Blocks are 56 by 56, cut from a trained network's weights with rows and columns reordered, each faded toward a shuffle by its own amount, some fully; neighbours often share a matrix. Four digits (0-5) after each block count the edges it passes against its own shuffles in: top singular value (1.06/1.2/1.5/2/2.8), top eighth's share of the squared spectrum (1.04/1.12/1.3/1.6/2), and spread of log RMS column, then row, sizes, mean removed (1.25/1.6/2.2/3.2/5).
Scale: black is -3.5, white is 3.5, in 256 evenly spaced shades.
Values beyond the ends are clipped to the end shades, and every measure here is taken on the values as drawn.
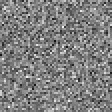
1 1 0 0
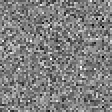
3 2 1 1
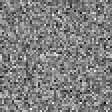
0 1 0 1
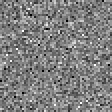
0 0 0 0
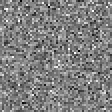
1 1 0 0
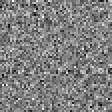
3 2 0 1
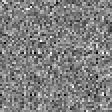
3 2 1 1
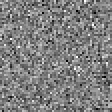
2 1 0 0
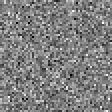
2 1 0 0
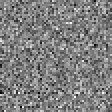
3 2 1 1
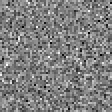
0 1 0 0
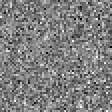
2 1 0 0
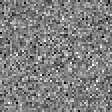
0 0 0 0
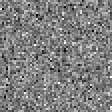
0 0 0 0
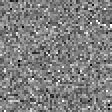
1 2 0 1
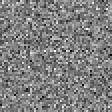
2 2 0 1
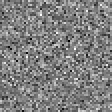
0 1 0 1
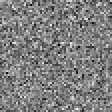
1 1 0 1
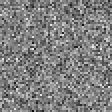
2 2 0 0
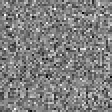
3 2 0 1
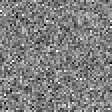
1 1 0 0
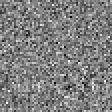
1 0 0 0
